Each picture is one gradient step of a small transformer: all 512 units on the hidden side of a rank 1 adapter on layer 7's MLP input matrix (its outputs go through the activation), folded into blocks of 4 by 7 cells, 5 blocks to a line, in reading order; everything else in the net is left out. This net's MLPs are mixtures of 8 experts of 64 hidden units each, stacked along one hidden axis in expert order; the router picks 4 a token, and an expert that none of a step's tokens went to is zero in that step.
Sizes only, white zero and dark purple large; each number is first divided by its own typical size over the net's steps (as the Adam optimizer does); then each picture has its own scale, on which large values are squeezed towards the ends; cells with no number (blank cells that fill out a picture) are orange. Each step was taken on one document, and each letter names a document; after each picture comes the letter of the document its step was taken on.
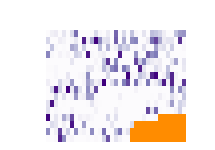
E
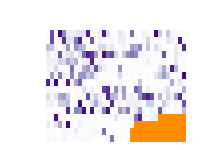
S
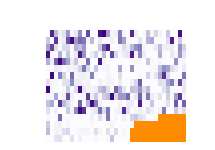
S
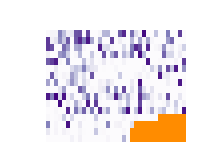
S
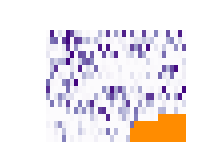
S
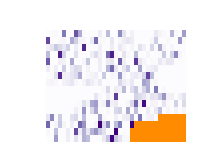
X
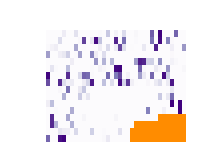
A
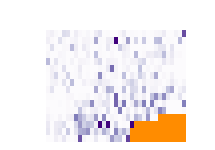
X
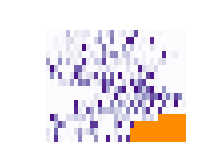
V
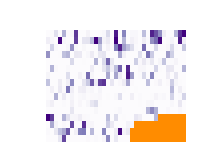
E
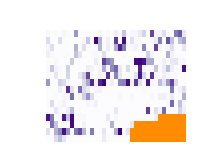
E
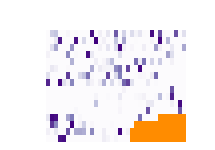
A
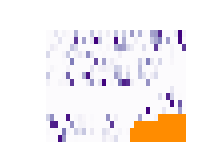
A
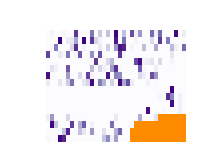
A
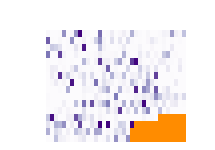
X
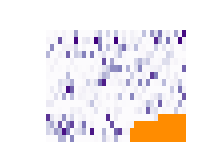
E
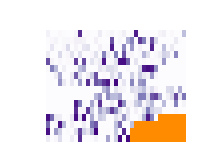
V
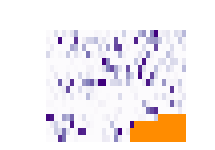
E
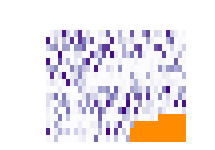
S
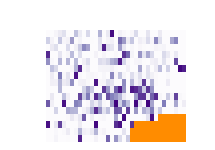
V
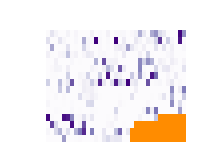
E
